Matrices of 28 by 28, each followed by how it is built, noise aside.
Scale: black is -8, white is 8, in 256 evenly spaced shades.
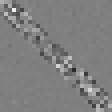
banded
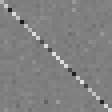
diagonal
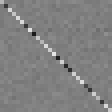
diagonal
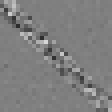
banded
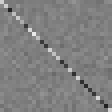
diagonal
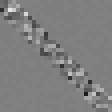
banded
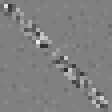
banded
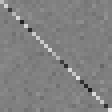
diagonal
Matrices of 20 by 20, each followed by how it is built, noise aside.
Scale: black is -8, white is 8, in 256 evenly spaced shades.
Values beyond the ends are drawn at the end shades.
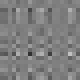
low rank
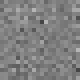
low rank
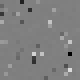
sparse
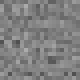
low rank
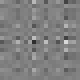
low rank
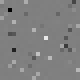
sparse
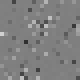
sparse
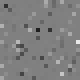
sparse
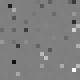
sparse
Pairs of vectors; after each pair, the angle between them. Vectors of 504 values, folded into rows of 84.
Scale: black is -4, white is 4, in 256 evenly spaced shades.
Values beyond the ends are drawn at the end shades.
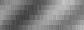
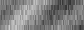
nearly opposite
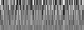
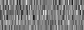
partly aligned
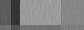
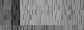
nearly parallel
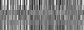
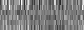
nearly parallel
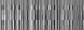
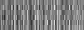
nearly opposite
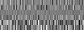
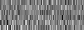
partly opposed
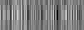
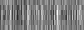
nearly opposite
